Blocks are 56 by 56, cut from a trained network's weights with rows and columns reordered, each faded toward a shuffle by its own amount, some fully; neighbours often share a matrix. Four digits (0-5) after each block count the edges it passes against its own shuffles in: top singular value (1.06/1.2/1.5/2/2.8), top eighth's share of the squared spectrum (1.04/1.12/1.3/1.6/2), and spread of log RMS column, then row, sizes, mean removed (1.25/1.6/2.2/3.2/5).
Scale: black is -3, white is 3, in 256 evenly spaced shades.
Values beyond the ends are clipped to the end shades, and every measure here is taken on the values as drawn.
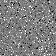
0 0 0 0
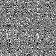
2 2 2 0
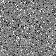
0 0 0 0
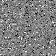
0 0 0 0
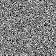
1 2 0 0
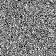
1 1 0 0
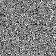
1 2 0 1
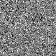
2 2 1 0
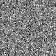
0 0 0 0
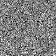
2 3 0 1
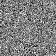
1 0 0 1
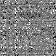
2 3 3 0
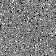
0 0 0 0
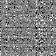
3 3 3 0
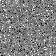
0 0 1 0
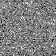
0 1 0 0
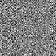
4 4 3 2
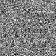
3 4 2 1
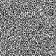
3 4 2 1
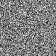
1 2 0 0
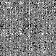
3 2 0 2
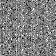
2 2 0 1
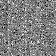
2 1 0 0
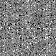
2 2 0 1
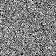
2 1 0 0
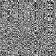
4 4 3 0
